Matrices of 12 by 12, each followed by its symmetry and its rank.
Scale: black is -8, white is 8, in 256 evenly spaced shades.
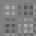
symmetric, rank one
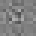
antisymmetric, rank two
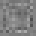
antisymmetric, rank two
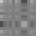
symmetric, rank one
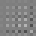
symmetric, rank one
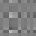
neither, rank one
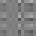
neither, rank one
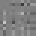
antisymmetric, rank two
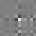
symmetric, rank one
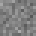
neither, full rank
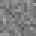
neither, full rank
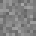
neither, full rank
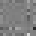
antisymmetric, rank two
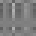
neither, rank one
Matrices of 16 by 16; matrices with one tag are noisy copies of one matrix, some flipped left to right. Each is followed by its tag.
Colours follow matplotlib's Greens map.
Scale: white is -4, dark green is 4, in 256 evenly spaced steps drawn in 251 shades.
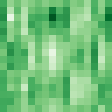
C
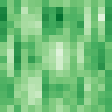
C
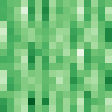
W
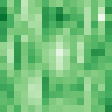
C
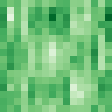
C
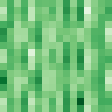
W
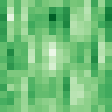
C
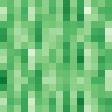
W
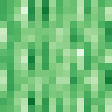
W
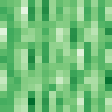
W
